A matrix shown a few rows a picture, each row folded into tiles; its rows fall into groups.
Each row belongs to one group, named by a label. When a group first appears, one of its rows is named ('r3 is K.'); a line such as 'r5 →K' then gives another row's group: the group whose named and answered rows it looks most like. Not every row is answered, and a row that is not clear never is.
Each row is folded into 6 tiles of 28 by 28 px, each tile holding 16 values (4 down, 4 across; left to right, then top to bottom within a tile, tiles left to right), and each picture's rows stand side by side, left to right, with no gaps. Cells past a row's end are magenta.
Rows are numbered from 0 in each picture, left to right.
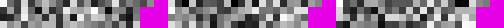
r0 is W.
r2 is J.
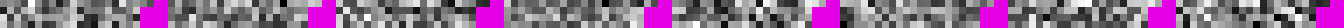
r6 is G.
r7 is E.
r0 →E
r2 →E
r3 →J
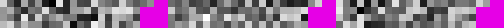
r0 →J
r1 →J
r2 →J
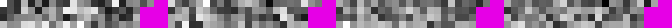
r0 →W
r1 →E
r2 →W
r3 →W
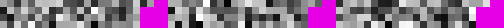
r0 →W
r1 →E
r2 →G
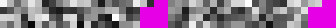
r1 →G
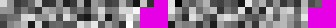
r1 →J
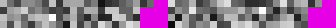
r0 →E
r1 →W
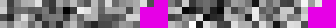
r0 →G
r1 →G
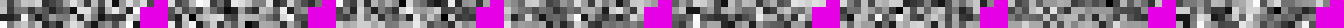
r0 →G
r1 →E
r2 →W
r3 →G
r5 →W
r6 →W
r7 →G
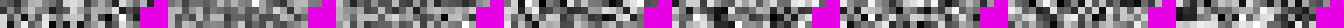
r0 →E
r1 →E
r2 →J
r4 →G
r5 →E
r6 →J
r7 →W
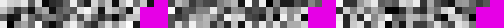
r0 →G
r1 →J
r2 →E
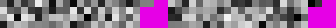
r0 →J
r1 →W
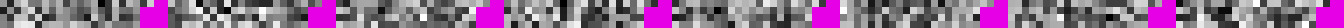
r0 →W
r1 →W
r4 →G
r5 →J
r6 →E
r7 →G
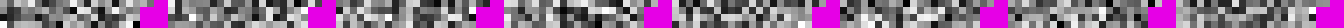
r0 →G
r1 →J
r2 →E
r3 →E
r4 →J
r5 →W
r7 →J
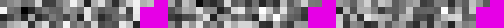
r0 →G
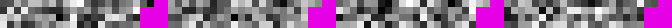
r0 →E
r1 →G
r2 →G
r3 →W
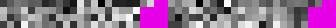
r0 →J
